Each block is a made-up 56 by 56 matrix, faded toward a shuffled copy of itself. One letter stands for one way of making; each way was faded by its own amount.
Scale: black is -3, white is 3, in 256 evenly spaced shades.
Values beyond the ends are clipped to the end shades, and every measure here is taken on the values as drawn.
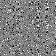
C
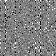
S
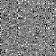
S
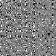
S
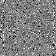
C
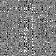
S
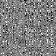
S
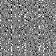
S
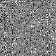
C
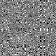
S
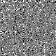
C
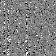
C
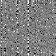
S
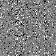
C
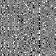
S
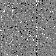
C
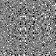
S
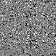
C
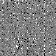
C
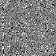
C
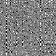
S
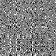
S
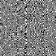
S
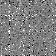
C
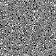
C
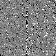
C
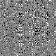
S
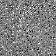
C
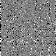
C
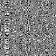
S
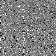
C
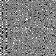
S
